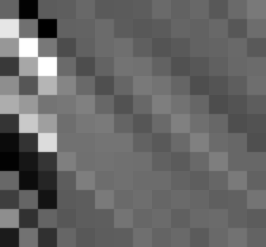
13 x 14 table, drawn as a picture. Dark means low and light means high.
Streaks slant down to the right. Neither half mirrors the other. No overall slope runs across the table. A vertical seam about 20% of the way across splits the table, and the right part is calmer. The top left is the roughest part.
